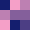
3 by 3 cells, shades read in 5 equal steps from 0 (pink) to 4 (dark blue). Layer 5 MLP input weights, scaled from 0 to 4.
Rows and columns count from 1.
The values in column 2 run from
0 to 4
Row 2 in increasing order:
1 2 2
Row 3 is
0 4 3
